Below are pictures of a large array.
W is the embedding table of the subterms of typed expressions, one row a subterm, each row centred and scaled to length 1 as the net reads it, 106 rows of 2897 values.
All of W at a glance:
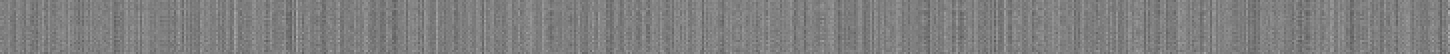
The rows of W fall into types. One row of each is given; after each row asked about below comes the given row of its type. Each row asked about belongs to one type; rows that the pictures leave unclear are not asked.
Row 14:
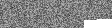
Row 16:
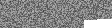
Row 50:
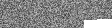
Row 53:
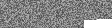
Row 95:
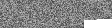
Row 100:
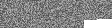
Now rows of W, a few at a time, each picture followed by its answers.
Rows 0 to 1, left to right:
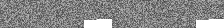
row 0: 53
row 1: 100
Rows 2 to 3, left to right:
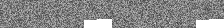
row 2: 14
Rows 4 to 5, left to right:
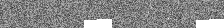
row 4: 14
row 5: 50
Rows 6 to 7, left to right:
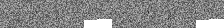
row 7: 53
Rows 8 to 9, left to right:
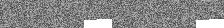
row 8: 14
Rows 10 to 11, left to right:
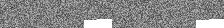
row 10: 53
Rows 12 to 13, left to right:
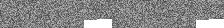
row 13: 100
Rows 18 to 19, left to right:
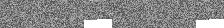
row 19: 50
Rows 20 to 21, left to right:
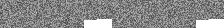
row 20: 14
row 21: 53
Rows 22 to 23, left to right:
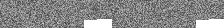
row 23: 100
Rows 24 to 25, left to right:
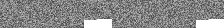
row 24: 95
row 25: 53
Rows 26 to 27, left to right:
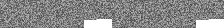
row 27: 95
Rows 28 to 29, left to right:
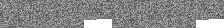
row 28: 95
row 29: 14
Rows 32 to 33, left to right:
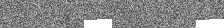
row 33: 50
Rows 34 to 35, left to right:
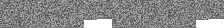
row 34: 50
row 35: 53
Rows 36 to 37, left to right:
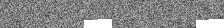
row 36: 50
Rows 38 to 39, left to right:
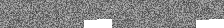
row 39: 95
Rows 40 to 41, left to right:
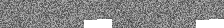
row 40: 50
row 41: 50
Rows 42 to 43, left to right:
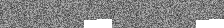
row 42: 14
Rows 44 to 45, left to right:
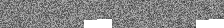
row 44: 50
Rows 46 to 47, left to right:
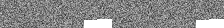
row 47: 53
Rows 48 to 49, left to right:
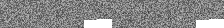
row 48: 53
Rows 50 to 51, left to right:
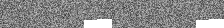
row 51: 14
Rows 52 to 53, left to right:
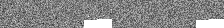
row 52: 100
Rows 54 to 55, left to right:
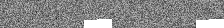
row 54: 100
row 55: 95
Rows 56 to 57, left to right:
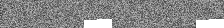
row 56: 14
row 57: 95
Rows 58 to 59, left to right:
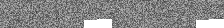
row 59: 100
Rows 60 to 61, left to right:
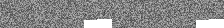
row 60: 50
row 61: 95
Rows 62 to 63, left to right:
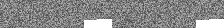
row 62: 95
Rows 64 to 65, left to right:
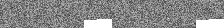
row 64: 14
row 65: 95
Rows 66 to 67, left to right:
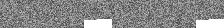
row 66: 95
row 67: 14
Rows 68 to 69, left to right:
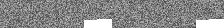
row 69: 95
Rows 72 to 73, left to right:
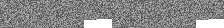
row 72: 53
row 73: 95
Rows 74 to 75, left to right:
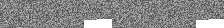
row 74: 95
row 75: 53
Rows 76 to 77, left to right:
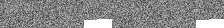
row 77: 16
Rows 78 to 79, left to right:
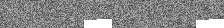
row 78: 100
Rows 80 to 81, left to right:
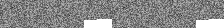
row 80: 14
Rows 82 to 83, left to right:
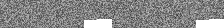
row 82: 53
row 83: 50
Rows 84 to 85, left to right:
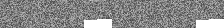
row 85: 14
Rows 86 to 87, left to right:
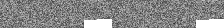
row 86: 95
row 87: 100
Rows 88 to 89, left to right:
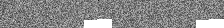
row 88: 50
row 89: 14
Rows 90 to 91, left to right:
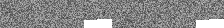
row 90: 50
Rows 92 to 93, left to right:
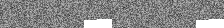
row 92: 14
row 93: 53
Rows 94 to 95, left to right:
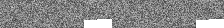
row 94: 95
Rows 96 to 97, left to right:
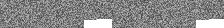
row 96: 53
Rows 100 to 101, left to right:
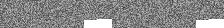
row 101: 53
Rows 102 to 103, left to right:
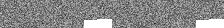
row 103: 53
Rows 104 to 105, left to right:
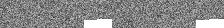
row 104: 100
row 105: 50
